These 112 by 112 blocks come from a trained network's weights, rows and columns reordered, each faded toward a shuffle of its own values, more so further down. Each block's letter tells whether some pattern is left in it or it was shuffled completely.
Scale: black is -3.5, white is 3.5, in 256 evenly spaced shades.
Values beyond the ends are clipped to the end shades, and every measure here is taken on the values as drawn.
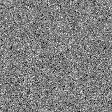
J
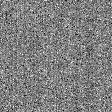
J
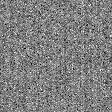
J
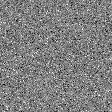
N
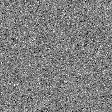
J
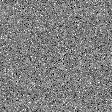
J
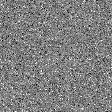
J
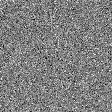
N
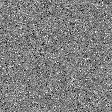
N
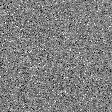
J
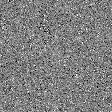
N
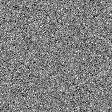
N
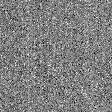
J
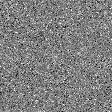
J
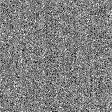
J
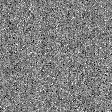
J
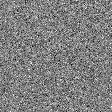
N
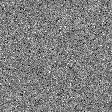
N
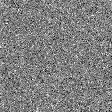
N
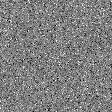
N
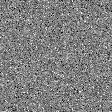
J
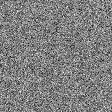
J
